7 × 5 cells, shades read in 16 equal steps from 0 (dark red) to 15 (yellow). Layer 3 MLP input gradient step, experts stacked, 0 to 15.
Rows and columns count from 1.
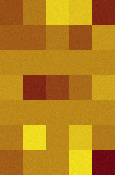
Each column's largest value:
10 15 14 15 11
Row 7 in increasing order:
0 6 9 9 15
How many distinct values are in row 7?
4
